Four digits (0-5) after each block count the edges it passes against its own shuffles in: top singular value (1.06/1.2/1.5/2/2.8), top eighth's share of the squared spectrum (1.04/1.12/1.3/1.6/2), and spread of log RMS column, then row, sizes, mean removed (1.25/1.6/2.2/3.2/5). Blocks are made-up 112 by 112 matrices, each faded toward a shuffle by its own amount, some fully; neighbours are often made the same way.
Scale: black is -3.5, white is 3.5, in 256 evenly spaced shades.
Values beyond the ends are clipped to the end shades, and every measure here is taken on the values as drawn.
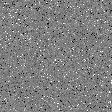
0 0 0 0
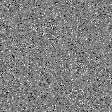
2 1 0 0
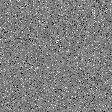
1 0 0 0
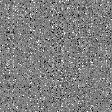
3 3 2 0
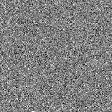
3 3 1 1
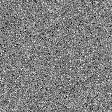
0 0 0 0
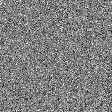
2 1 0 0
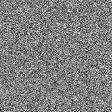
4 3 2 2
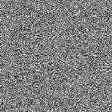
4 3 2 2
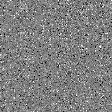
3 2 2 0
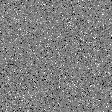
0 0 0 0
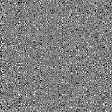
4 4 3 2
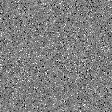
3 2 1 0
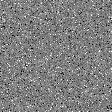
2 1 0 0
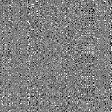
4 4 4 2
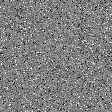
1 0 0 0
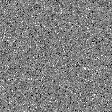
3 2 1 0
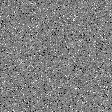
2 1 0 0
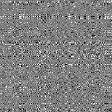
5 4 3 4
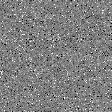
3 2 1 1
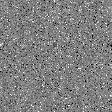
3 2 1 1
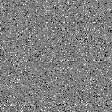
3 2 1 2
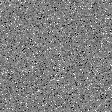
1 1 0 0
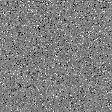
2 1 0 0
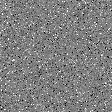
0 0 0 0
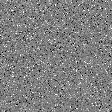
1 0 0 0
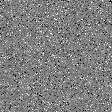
0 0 0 0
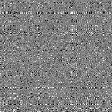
5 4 2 3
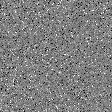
1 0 0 0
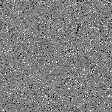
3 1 0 1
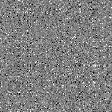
4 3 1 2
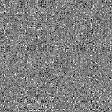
4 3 2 2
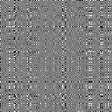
5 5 4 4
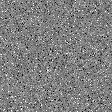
1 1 0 0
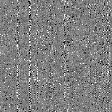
4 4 3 1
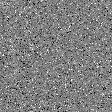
0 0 0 0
